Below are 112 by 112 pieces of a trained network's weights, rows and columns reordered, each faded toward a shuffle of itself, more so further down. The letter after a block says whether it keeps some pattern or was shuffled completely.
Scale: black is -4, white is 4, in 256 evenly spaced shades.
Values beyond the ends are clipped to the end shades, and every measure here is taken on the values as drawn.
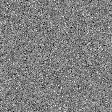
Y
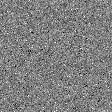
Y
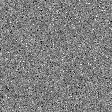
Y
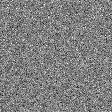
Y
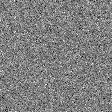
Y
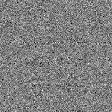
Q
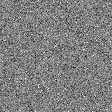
Y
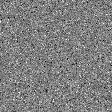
Y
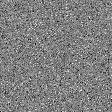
Y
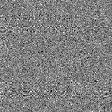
Q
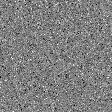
Y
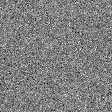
Y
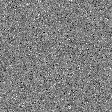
Y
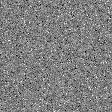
Y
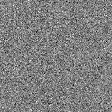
Q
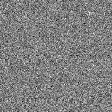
Q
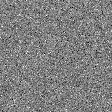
Y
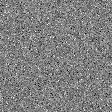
Y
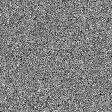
Y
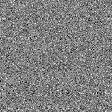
Q
